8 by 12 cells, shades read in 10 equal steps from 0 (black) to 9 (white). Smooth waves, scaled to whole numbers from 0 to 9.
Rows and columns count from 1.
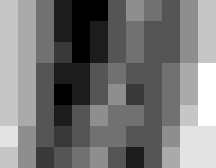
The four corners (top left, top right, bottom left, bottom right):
7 7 7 8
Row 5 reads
7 6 3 0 1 3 5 2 3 4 6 9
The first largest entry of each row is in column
1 1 1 12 12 12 1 11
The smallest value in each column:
7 5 2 0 0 0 3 1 3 3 5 7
